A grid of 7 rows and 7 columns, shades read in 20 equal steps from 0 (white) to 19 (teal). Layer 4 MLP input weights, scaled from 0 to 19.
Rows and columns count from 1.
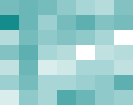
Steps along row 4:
up down down down up up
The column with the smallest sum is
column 3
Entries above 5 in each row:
7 7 6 5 3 7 6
